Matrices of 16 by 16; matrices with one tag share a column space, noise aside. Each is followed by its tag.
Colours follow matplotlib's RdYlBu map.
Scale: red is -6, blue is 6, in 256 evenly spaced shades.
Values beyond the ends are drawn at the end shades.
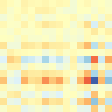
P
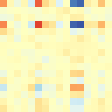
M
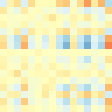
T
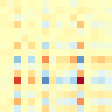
P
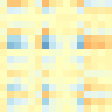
T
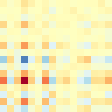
P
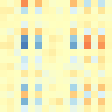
T
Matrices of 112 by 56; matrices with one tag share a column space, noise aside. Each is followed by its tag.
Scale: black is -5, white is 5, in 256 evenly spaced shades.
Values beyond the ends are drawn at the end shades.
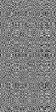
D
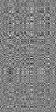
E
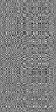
E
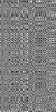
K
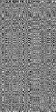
K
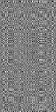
K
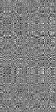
E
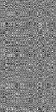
D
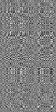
E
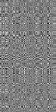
E
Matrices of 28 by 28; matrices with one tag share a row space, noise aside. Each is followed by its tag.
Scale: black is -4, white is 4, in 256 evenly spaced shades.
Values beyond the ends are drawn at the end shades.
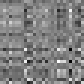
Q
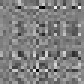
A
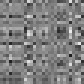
Q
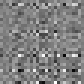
A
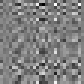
A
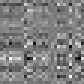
Q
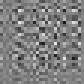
A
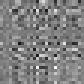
A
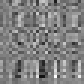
A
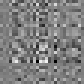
A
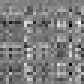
Q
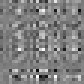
A
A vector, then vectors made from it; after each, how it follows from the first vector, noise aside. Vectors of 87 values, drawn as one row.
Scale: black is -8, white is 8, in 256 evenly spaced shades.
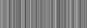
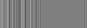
partly zeroed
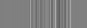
partly zeroed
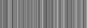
wrapped around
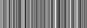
scaled up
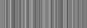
wrapped around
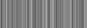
wrapped around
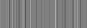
partly zeroed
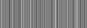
partly zeroed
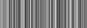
scaled up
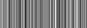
scaled up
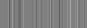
partly zeroed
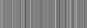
partly zeroed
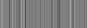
partly zeroed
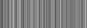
wrapped around
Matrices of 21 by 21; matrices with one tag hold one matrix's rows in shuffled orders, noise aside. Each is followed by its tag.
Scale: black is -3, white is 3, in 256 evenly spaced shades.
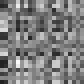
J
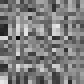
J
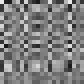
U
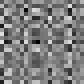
U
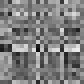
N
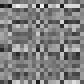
N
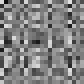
U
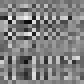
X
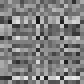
N
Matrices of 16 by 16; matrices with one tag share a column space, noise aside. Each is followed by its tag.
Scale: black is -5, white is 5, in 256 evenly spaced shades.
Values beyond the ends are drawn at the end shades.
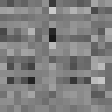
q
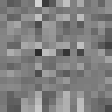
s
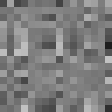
s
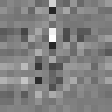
q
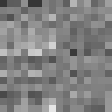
s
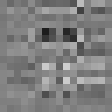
q
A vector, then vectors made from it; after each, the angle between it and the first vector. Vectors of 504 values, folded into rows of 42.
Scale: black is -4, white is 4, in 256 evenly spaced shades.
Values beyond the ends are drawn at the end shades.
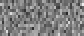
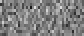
partly opposed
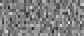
nearly parallel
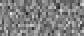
nearly parallel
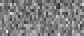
nearly parallel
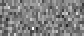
partly opposed
